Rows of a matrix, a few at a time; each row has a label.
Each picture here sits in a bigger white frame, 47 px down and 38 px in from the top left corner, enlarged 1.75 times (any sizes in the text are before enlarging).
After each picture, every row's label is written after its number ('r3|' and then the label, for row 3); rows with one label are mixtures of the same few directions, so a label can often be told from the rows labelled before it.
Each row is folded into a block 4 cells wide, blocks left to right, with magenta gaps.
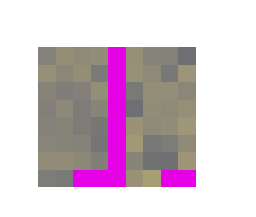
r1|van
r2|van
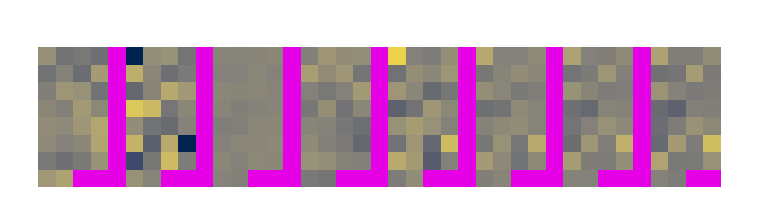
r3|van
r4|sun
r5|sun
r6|van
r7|sun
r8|sun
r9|sun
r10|sun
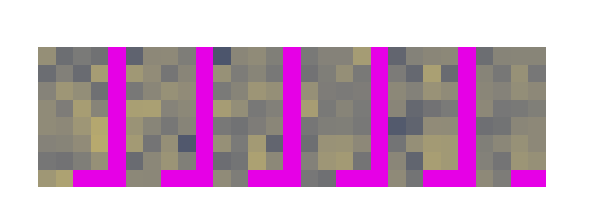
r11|van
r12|sun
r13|sun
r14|van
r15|sun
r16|sun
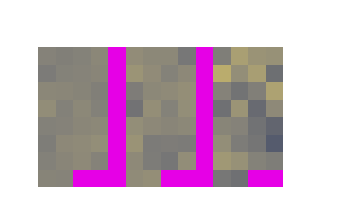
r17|van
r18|van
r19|van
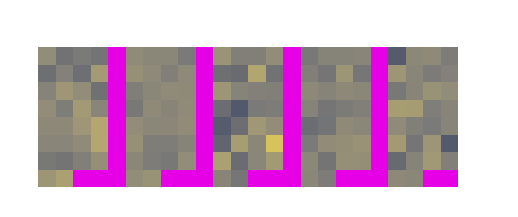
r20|van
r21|van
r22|sun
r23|sun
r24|sun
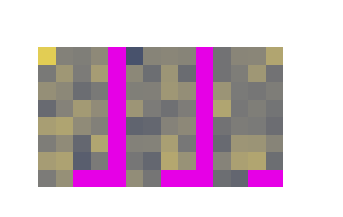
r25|sun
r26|sun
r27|van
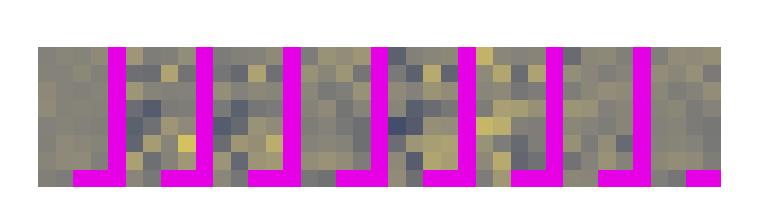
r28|van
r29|sun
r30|sun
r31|van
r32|sun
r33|sun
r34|sun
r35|van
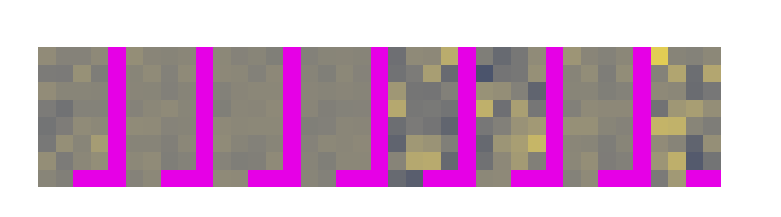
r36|sun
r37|sun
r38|van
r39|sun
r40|van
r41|van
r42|sun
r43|sun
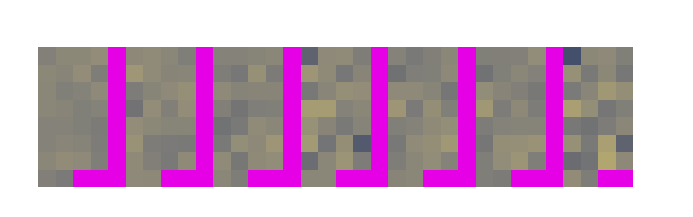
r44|van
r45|van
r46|sun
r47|sun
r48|van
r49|van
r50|sun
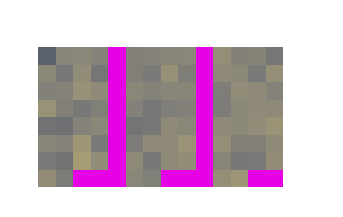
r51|sun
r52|sun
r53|van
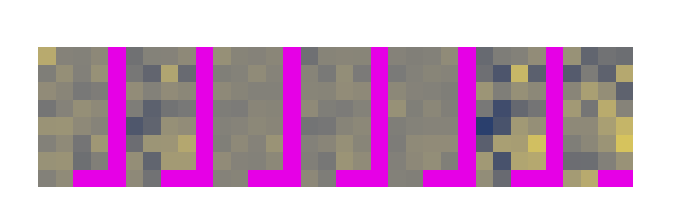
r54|sun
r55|sun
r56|sun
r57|sun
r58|van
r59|sun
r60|van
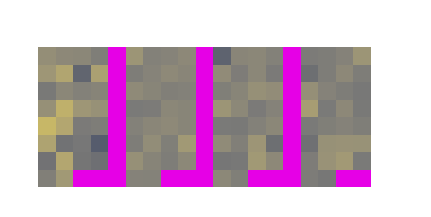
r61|sun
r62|sun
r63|sun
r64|van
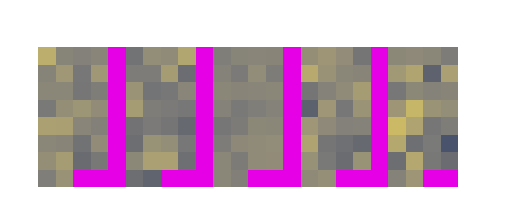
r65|sun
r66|van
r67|sun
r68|van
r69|sun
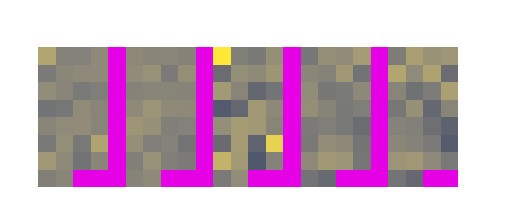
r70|sun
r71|sun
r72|sun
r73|van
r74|van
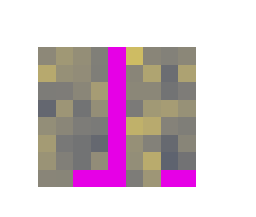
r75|van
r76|sun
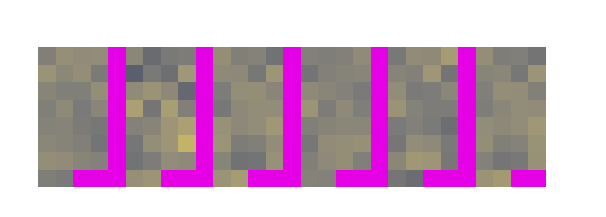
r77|van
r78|van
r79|van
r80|van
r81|van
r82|van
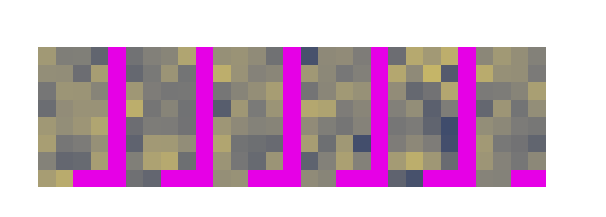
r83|van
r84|van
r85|van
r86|sun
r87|van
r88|van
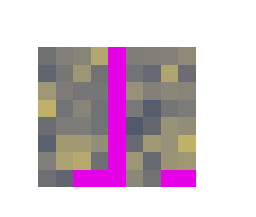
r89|van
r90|sun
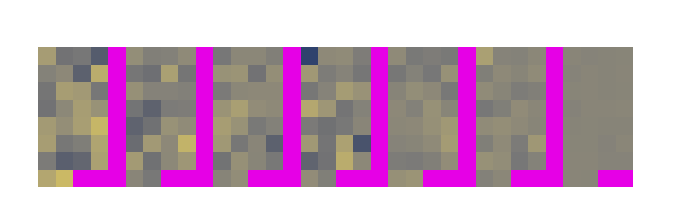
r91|van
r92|sun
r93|sun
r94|sun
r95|van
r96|sun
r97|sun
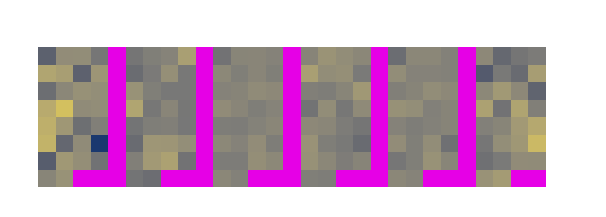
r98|sun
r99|van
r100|sun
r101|van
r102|sun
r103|van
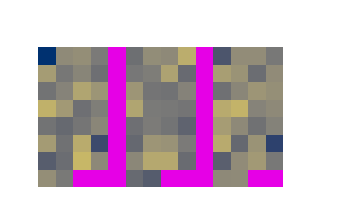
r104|sun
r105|van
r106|sun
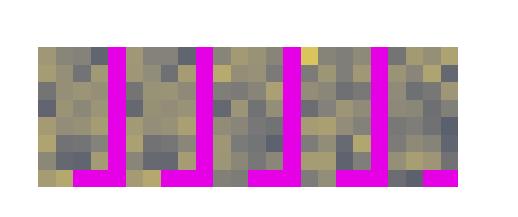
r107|van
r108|van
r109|van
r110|sun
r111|van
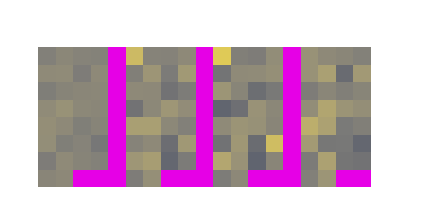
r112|sun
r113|sun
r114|sun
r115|sun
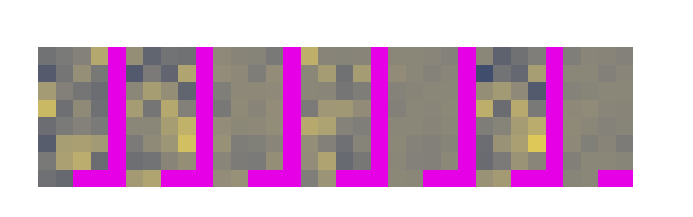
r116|van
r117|van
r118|van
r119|sun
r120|van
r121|van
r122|sun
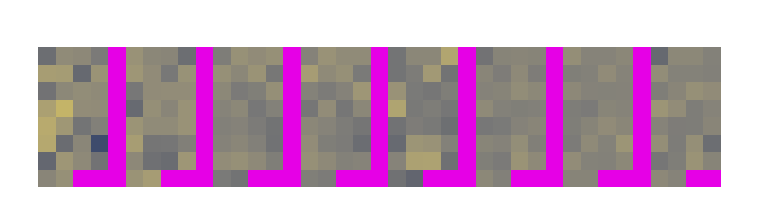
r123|sun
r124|van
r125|van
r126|van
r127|van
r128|sun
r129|sun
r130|sun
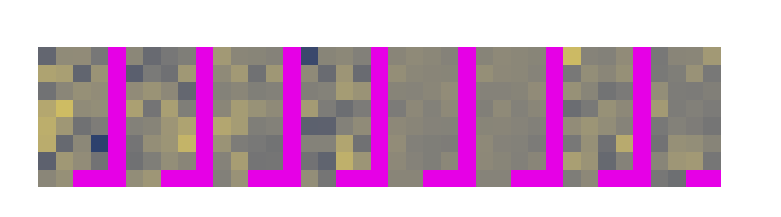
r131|sun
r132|van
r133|sun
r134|sun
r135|van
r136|van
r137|sun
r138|van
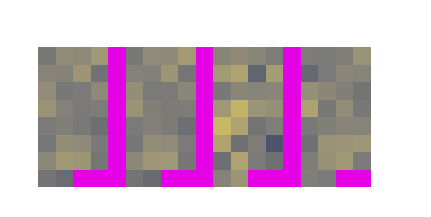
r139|van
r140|van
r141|sun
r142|van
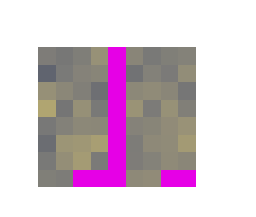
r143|van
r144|van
